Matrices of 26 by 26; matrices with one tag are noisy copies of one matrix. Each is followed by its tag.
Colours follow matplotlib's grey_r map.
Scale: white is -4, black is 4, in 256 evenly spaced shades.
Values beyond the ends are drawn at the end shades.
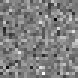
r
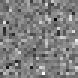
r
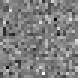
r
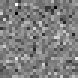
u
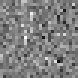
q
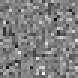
r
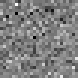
u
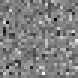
r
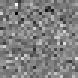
u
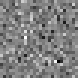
q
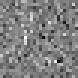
q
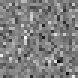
q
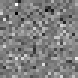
u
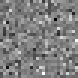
r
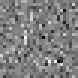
q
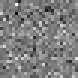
u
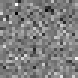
u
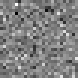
u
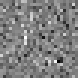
q
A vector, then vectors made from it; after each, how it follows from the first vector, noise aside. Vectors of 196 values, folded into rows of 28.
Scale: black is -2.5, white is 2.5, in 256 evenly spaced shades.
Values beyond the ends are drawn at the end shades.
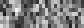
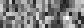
reversed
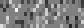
partly zeroed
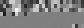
partly zeroed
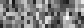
reversed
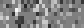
partly zeroed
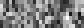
reversed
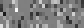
partly zeroed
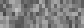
shrunk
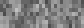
shrunk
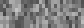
shrunk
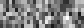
reversed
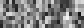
reversed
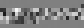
partly zeroed
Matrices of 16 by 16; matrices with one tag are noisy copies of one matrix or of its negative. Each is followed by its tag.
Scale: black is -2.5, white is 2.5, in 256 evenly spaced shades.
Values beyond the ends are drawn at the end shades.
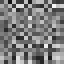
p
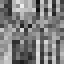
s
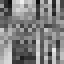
s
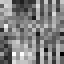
s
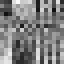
s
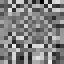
p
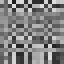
p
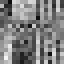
s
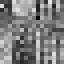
s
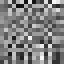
p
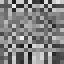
p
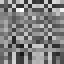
p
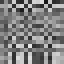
p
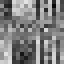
s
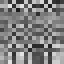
p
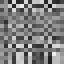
p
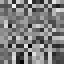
p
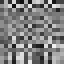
p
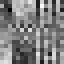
s
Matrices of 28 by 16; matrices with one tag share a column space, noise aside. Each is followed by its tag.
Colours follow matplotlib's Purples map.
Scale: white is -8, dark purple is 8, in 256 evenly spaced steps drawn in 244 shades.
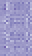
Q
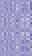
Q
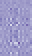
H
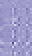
H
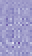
H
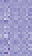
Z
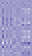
H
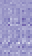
H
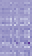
H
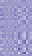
Z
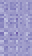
Q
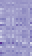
H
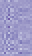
Z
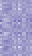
Q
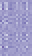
Q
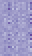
Q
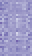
Q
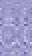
H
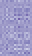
Z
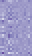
Z
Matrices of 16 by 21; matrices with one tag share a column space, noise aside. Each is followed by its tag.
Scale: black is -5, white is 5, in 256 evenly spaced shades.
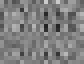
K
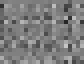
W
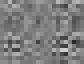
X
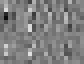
K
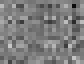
W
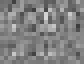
K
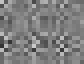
X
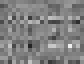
W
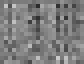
W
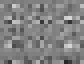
W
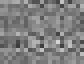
X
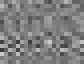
X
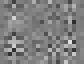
X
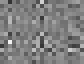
X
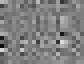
X
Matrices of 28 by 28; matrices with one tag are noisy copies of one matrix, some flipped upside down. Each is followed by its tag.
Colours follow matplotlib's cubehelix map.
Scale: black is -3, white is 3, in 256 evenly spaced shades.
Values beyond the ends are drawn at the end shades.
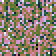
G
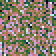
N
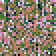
G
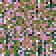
G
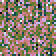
G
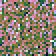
N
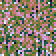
G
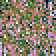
N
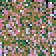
N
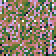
N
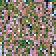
N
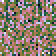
G
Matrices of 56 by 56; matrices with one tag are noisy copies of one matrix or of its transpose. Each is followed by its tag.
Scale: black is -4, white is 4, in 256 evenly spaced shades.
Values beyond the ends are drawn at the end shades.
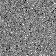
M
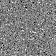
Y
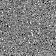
Y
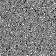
M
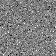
M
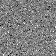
M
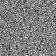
M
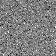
M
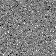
M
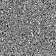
Y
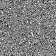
Y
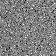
M
